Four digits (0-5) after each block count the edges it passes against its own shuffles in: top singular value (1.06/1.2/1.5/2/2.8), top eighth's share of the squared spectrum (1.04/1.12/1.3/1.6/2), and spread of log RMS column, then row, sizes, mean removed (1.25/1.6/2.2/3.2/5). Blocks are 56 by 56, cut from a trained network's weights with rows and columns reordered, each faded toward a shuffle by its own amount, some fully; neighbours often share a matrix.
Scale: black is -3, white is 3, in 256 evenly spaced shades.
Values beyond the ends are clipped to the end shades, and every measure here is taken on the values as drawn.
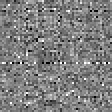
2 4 1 2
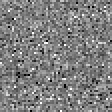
0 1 0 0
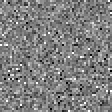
0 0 0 0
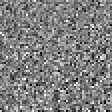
3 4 1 2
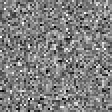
2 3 1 1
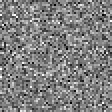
2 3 1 1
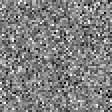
0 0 0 0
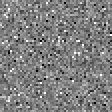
0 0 0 0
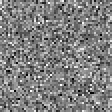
0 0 0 0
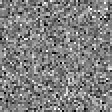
1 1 0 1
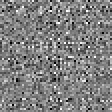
3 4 2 3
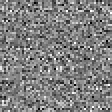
3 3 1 2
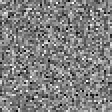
0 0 0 0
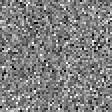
0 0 0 0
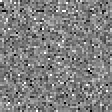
1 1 0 0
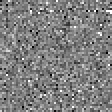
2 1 0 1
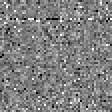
2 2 1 1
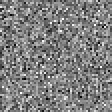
1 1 0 0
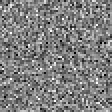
0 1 0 0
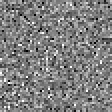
0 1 0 0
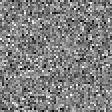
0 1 0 0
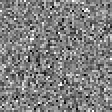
1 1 0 0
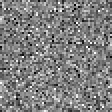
0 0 0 0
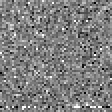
2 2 0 1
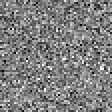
0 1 0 0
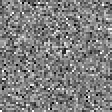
1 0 0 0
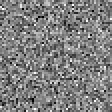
2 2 0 0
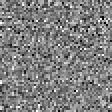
2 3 0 2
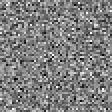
3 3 1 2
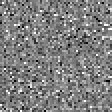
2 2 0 1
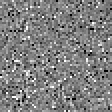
1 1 0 0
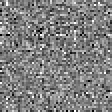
3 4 2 2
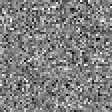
2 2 1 1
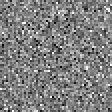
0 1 0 0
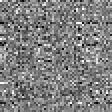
3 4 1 3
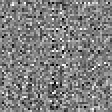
3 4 2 2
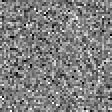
1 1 0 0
